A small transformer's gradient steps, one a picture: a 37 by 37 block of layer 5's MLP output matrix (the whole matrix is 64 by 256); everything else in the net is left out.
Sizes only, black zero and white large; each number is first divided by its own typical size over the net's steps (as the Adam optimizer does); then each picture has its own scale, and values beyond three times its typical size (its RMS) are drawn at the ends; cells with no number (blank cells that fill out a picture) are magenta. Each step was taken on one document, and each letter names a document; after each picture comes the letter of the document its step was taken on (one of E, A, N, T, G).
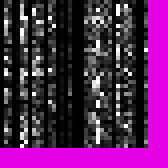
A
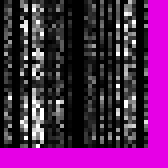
A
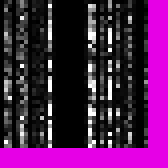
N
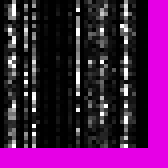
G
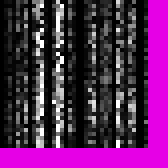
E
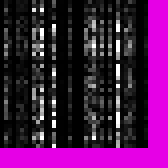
A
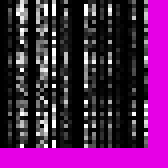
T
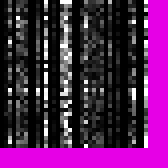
T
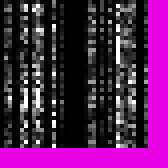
A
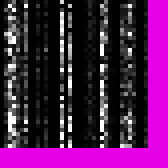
G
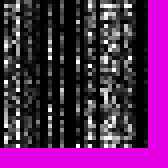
N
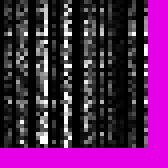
T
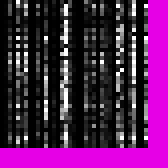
T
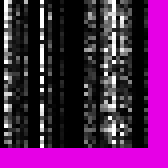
N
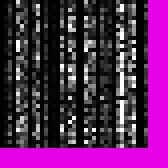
E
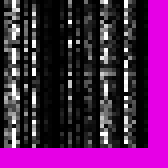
G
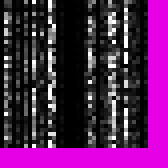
N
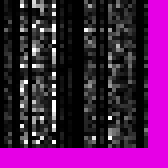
A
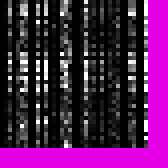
T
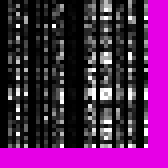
E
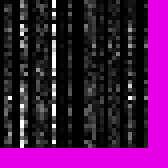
A
